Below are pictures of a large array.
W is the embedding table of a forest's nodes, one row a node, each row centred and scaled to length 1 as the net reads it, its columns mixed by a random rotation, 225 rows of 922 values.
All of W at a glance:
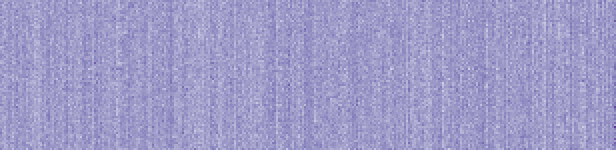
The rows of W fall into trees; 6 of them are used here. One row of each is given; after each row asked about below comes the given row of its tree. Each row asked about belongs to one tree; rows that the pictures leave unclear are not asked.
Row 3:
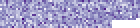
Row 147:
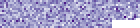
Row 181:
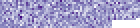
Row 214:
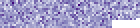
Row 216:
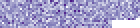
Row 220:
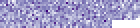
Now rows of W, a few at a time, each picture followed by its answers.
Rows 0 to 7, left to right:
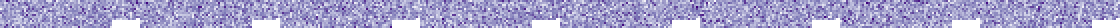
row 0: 3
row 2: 220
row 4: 216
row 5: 147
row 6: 181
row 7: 220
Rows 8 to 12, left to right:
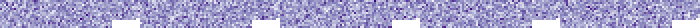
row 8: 220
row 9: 220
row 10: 147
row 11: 220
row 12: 220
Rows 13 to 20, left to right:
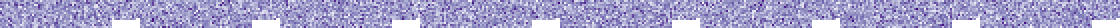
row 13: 181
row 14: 214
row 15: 220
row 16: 3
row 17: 214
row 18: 220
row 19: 214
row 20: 3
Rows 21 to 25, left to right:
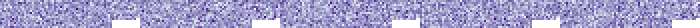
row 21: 214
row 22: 147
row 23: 147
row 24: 216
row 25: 220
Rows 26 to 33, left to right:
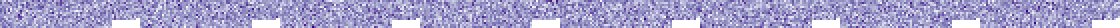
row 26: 181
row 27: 181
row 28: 3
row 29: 3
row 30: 216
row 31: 216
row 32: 214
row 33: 220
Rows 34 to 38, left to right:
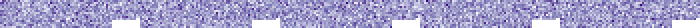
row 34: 147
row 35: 181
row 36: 220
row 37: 3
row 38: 214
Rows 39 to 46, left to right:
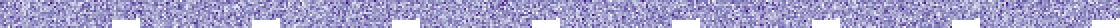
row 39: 147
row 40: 181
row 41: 147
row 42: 214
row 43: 3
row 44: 220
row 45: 220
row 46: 181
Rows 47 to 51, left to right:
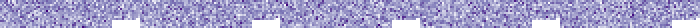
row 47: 220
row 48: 220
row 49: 220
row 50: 147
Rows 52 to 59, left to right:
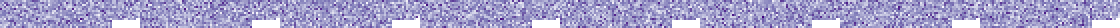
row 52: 220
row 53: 214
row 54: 220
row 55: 220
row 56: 214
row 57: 3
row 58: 220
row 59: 214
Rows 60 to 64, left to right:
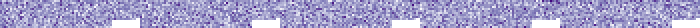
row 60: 181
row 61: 214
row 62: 3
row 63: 3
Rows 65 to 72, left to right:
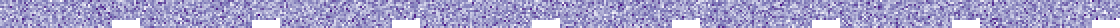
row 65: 3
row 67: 147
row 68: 3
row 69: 220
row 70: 214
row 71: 181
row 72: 214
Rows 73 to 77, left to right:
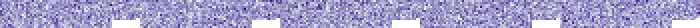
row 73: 181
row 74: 3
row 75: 181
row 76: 214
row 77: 181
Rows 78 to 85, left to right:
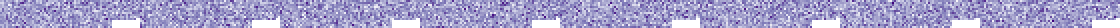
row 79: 216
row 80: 181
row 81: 214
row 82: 147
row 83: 214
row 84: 3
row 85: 147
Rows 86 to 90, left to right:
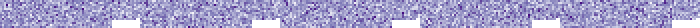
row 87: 220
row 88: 220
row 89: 181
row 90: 214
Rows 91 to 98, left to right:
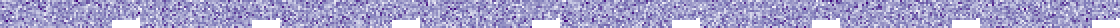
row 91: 181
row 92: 3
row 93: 181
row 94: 220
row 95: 181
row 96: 3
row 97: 181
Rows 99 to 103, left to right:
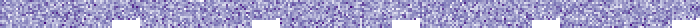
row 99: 216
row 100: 3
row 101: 214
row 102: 216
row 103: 216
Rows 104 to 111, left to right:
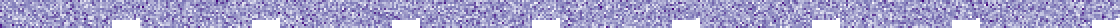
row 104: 216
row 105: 181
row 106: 3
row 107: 214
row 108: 181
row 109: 214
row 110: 3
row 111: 220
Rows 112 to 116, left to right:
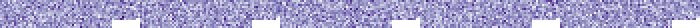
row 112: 220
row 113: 216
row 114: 216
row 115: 3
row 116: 216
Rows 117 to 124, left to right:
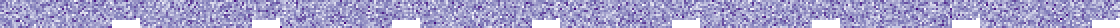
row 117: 147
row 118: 147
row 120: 220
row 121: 220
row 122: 3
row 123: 214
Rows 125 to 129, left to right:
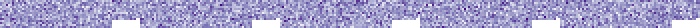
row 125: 214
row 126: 214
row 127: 181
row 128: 214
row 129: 3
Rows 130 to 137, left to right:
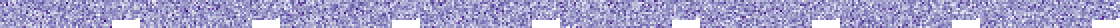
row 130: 220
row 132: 214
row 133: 214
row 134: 147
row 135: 214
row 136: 214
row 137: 220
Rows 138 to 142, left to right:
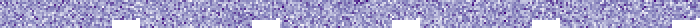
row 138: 220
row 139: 3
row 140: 181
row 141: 3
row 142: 147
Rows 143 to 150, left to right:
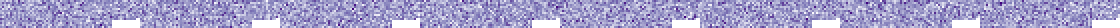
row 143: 214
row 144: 220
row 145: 220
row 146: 216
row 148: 214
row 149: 181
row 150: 214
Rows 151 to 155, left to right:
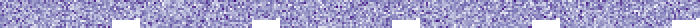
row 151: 147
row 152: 147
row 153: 214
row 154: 147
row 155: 181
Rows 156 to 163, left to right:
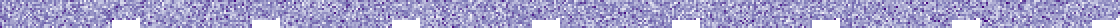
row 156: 216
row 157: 147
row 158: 147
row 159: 3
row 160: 214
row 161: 214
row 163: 181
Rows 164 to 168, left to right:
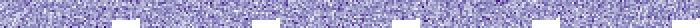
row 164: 3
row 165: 214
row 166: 220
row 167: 181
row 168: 181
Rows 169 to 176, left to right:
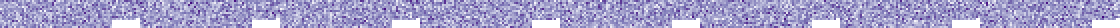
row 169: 3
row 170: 147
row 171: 3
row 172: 214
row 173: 181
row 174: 216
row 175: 181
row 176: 220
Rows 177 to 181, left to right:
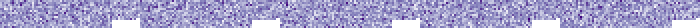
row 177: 214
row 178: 181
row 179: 220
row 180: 181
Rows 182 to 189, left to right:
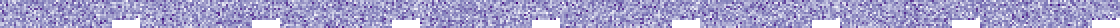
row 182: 220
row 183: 3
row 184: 220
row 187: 220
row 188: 216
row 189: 216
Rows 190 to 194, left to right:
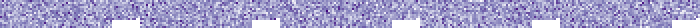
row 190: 216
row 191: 214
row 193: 3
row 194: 214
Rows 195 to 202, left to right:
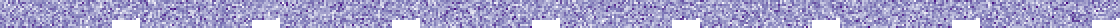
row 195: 214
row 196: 220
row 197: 220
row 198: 220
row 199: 220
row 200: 216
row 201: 147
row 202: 214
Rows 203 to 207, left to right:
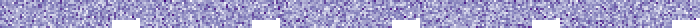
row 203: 181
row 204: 3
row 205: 147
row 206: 147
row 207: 214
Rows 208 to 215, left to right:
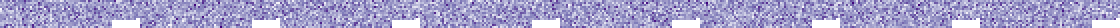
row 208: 3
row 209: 220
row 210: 220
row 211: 3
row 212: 214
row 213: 220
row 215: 214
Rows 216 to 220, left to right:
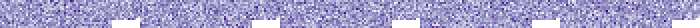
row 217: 216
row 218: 214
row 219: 214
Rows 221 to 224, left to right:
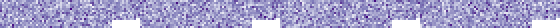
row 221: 216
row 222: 147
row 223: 147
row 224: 147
